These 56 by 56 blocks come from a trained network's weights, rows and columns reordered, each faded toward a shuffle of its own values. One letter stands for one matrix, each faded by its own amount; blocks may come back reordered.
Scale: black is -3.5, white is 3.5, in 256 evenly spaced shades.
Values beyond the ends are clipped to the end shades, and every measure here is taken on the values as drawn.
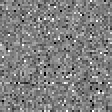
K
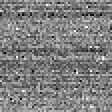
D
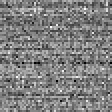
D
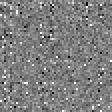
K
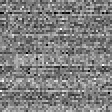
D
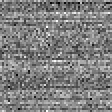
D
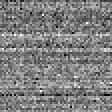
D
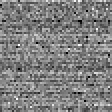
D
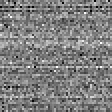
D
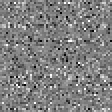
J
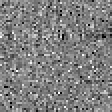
J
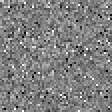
K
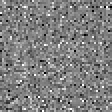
J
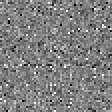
K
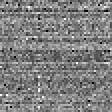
D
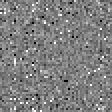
K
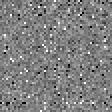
K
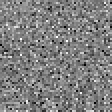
J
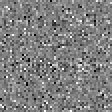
J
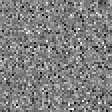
J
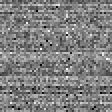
D
